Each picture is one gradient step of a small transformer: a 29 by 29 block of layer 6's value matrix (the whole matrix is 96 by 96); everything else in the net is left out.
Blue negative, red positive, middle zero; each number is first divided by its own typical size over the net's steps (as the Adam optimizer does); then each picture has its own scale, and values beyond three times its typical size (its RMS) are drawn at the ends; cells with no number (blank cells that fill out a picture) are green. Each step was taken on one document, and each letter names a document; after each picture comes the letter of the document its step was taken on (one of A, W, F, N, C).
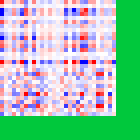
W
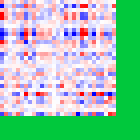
W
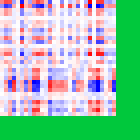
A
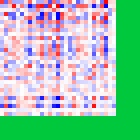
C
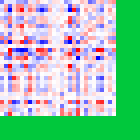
A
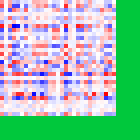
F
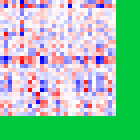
A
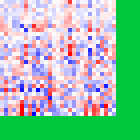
F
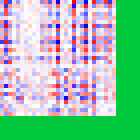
C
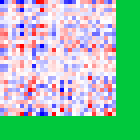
W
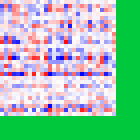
F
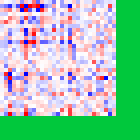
A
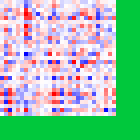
C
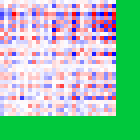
C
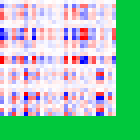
W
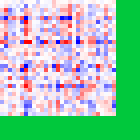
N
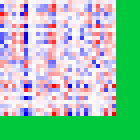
N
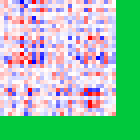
A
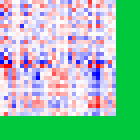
A
